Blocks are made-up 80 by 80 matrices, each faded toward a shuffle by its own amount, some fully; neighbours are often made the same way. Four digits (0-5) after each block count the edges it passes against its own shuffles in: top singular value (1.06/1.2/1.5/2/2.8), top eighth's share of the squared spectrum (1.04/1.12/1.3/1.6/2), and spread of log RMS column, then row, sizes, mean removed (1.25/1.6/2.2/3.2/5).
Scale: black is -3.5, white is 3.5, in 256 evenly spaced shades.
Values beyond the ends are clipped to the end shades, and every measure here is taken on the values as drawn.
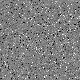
0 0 0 0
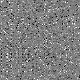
3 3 1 1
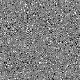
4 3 1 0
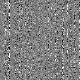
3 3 4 0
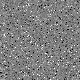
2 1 0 0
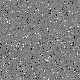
1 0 0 0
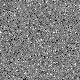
2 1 0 0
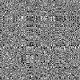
4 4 2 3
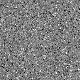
0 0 0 0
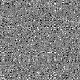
4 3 1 2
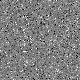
0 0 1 0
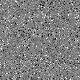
3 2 0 0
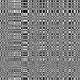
5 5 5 4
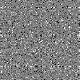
4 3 2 2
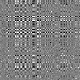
5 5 4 4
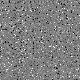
3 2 0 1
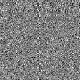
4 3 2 2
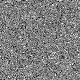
2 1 0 0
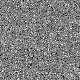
0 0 0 0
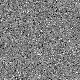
0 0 0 0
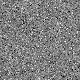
0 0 0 0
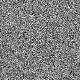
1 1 2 0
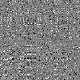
4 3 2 2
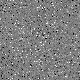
2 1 0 0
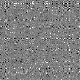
4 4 2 3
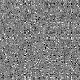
4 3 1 1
